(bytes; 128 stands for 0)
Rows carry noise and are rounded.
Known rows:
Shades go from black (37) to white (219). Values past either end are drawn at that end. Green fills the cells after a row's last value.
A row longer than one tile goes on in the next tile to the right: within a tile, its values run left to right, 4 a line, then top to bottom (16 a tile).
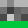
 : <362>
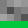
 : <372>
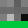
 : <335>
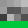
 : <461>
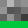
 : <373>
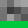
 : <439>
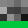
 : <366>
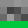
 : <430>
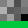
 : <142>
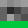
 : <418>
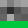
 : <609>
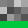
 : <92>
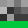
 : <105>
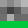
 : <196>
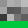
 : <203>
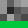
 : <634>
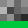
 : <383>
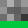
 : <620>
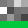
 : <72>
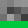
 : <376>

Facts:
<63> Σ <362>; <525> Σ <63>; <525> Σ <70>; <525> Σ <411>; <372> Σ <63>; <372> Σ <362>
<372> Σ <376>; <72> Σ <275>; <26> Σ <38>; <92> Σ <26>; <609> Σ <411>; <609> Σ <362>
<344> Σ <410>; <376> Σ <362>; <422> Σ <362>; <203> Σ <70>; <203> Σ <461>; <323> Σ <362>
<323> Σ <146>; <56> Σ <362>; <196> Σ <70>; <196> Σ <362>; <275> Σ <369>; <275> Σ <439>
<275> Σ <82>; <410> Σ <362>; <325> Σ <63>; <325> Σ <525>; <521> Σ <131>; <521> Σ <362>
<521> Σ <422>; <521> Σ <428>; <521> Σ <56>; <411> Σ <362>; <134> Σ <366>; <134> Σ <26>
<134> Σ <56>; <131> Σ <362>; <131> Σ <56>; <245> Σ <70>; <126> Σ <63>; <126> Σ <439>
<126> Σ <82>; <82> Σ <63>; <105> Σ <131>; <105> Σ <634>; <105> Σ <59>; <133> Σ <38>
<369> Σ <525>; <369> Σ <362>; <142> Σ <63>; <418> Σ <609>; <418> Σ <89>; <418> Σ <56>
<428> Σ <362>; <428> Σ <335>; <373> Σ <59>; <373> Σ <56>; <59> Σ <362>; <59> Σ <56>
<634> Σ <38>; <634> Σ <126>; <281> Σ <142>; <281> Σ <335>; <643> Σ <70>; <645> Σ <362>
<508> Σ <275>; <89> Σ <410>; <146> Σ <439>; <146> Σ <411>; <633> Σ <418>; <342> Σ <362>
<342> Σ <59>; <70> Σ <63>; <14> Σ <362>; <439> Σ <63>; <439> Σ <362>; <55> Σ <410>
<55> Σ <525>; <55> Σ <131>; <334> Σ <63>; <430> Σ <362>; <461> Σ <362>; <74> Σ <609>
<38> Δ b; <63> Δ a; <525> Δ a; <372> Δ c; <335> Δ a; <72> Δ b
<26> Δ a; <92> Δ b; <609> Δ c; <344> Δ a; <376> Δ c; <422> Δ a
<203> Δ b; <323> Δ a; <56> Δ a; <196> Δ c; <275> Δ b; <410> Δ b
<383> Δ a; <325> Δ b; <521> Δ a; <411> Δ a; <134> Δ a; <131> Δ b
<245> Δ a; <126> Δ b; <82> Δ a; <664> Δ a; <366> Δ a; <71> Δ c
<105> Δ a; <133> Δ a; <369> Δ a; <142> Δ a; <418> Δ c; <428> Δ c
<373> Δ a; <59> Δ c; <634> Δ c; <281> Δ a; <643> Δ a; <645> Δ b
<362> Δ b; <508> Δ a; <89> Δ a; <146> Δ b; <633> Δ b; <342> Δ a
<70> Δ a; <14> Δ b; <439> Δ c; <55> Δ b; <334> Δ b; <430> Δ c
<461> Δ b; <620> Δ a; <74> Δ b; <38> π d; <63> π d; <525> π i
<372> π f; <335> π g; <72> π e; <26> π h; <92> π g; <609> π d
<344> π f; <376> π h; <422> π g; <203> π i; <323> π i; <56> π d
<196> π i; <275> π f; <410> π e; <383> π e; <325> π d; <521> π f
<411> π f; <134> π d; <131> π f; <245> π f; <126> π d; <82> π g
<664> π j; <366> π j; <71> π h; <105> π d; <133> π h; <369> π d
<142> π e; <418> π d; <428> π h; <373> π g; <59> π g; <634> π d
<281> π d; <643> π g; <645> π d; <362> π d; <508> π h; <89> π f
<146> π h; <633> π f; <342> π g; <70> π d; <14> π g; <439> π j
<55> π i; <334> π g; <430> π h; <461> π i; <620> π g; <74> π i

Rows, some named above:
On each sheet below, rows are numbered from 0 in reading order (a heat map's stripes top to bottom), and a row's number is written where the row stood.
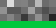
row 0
<344>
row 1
<411>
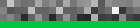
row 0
<89>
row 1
<82>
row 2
<82>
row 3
<70>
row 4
<133>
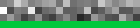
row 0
<72>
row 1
<508>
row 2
<521>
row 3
<92>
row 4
<146>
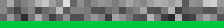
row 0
<422>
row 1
<410>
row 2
<245>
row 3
<59>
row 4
<372>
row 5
<146>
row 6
<70>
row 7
<633>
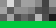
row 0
<643>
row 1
<281>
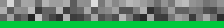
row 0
<643>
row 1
<38>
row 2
<70>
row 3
<643>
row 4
<146>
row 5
<134>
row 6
<131>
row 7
<428>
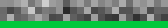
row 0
<196>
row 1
<275>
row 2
<634>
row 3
<323>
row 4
<525>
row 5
<664>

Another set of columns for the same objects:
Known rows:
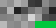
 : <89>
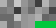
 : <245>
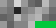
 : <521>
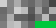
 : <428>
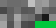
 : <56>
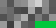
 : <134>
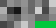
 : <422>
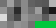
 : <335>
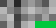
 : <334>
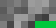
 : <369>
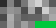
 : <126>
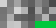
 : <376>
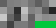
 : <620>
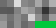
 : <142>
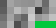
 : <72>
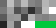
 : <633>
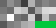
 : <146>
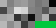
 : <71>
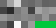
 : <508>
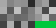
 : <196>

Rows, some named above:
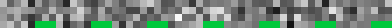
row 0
<439>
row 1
<664>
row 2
<134>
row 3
<146>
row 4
<335>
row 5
<366>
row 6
<82>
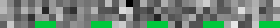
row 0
<59>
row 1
<82>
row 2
<362>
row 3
<134>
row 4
<410>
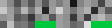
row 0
<59>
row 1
<92>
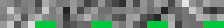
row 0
<275>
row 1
<525>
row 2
<70>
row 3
<383>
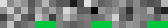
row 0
<372>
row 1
<38>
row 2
<335>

